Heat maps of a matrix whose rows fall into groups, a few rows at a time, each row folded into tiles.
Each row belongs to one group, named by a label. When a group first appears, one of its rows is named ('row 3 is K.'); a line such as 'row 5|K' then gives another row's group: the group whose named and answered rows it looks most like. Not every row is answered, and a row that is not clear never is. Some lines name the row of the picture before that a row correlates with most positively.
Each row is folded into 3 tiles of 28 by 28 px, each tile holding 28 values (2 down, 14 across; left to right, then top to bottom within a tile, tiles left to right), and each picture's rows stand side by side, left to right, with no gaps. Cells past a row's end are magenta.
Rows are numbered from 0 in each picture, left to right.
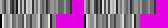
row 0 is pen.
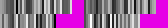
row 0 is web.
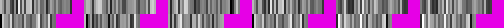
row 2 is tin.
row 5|pen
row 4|pen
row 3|pen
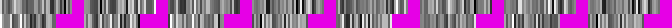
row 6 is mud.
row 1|web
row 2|pen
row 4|web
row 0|tin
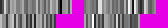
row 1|mud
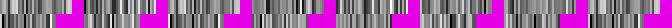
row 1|web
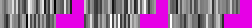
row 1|web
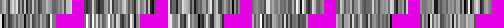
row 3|mud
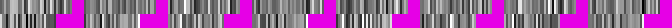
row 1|web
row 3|web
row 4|web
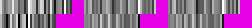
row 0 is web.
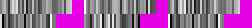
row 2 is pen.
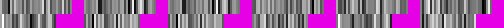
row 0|tin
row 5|tin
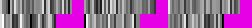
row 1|pen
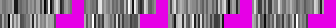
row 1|mud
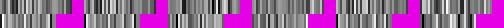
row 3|web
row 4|pen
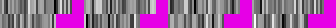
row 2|tin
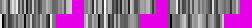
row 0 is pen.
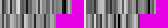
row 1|tin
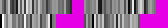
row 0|pen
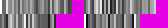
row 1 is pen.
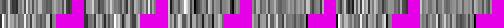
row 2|tin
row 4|pen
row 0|pen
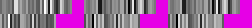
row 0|mud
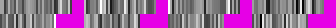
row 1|tin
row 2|web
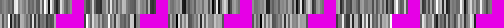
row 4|web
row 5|tin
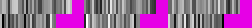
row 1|pen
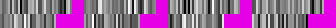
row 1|mud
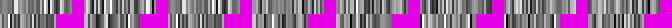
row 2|mud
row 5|pen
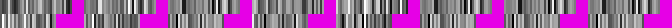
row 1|mud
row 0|pen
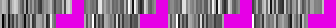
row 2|mud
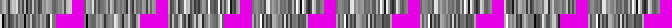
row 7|mud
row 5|mud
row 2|tin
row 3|mud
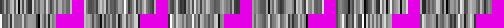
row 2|pen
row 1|tin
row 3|web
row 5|tin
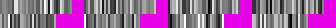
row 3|pen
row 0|mud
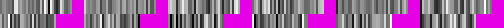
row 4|web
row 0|mud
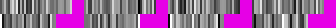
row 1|web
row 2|pen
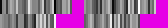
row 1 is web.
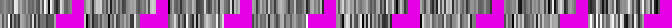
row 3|web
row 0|mud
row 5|pen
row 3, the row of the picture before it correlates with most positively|0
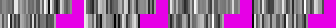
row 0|mud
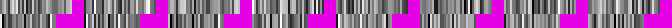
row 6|web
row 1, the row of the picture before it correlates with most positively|3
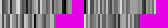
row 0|tin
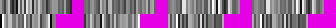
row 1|web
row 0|pen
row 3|mud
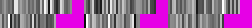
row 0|mud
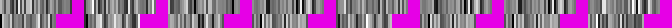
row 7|mud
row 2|tin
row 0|pen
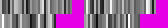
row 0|tin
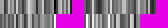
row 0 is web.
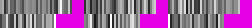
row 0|web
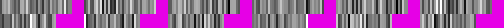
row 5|tin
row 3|web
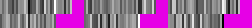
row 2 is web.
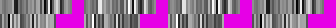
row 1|mud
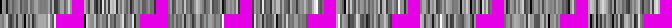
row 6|tin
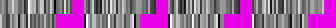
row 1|pen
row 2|pen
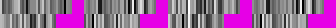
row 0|tin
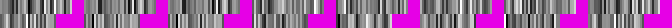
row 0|web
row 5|tin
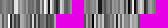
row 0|mud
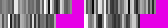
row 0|mud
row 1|tin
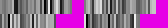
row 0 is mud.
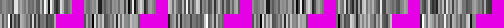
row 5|pen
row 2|pen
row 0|mud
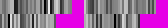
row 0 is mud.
